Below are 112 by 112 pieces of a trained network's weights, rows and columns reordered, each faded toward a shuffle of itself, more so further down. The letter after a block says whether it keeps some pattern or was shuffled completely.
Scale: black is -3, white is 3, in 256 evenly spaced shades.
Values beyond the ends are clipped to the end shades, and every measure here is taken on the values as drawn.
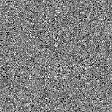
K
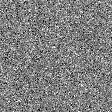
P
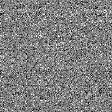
K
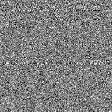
K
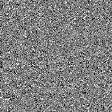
K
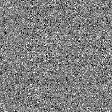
K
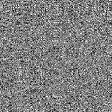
K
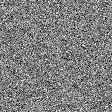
P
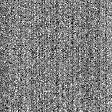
K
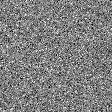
P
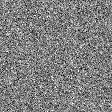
P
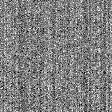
K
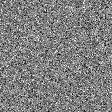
P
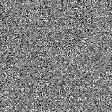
K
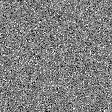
P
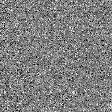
K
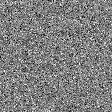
P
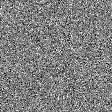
P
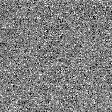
K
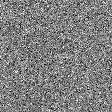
P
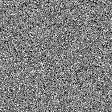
P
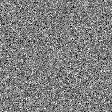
K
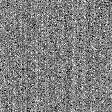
K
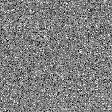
K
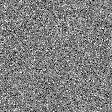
P
